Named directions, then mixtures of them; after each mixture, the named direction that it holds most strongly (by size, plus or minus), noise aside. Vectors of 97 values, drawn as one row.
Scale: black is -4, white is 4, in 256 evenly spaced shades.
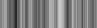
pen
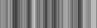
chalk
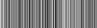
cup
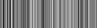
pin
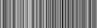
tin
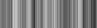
chalk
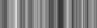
pen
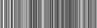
pin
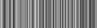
tin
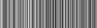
tin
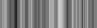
pen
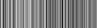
tin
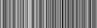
tin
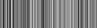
pin
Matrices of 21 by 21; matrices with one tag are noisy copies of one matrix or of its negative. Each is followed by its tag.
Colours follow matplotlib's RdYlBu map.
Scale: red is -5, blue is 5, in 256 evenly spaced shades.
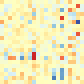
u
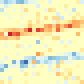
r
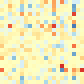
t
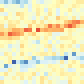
r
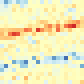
r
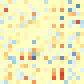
u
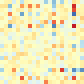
t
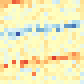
r
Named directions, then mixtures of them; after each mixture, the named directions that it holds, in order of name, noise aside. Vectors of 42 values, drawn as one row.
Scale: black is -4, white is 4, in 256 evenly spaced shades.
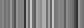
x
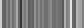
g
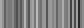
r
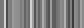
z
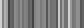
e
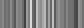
x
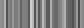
r, z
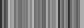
e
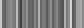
g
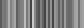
e, x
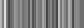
e, z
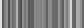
e, g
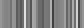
r, x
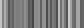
e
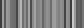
g, z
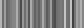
g, z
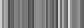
e
